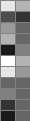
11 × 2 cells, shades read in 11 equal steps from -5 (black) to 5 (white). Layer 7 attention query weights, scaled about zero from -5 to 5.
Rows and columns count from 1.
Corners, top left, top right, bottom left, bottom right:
4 2 -4 -1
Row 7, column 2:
1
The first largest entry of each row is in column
1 1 1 1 2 1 1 1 1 2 2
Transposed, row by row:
4 -2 1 2 -4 5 4 -1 0 -3 -4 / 2 -3 -1 -1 0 2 1 -1 -1 -1 -1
